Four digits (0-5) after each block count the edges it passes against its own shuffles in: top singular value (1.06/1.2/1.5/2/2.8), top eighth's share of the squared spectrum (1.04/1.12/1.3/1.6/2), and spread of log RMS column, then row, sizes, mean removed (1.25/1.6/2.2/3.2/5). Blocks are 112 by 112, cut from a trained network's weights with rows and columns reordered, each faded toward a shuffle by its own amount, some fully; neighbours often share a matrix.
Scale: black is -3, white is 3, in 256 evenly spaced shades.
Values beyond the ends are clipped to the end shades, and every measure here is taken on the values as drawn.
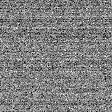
3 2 0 1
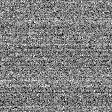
3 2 0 1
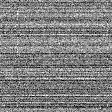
5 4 0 4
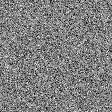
0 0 0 0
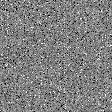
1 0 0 0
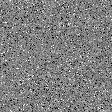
0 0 0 0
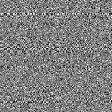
4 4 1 3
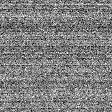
4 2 0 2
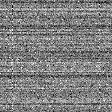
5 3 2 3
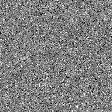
2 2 0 1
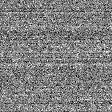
3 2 0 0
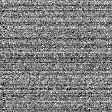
4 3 1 2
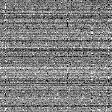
5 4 2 3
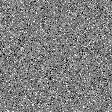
1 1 0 0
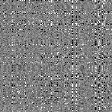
4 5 4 3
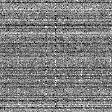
5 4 2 3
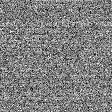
2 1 0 0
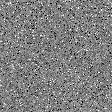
0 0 0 0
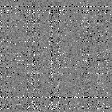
4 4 3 3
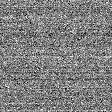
3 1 0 0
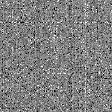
2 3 2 2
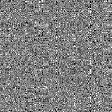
4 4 2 2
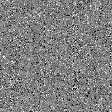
2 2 2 0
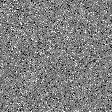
0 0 0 0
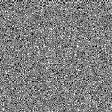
4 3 0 2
